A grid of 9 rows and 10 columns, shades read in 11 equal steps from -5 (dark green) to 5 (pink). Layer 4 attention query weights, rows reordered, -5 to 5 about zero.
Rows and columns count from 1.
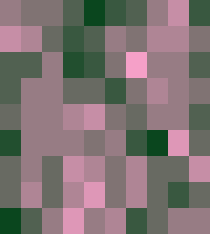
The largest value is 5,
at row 3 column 7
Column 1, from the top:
1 3 -2 -2 -1 -4 -1 -1 -5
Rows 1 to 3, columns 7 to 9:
-2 1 3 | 0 2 2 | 5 1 1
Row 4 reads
-2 1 1 -1 -1 -3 0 2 1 0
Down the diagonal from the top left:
1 2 1 -1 3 1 2 -1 1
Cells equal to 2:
11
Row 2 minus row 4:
5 1 -2 -2 -1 4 0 0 1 0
